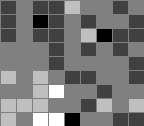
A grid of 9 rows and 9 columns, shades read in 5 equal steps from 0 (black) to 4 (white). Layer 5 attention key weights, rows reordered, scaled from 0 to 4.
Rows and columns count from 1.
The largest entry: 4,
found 3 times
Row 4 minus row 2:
1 0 2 0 0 0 0 -1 1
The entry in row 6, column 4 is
2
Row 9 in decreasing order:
4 4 3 2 2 2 1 1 0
